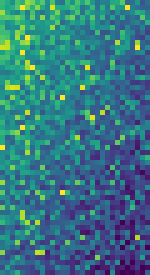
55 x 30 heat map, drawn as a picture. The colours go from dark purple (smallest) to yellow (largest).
Ninth with the highest average: top left. Ninth with the lowest average: bottom right. Mirror symmetry: none. Slope: up to the top left. Stripes: none.
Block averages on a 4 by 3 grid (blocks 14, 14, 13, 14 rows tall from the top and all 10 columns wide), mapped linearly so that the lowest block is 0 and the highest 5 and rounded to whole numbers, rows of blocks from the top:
5 4 3
4 3 2
3 2 1
2 1 0
